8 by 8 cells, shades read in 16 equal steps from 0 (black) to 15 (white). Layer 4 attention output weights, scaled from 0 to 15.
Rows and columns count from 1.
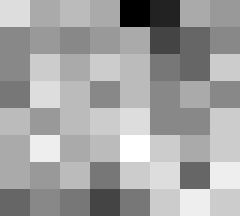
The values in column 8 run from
8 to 14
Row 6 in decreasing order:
15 14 12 12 11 10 10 10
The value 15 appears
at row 6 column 5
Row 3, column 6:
7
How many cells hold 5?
0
